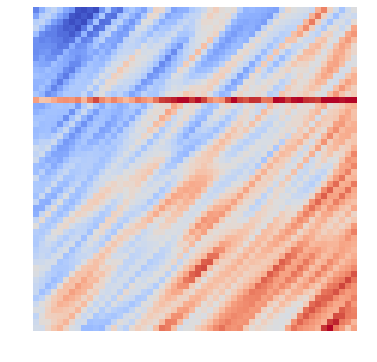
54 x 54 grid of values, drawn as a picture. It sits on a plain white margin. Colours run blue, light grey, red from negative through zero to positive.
Ninth with the highest average: bottom right. Mirror symmetry: none. Slope: up to the bottom right. Odd lines: row 16. Grain: diagonal, up to the right. Ninth with the lowest average: top left. Average level on the scale: 50%.
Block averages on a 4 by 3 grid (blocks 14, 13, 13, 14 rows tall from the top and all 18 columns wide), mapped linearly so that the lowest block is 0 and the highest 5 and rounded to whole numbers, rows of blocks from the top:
013 | 134 | 234 | 245
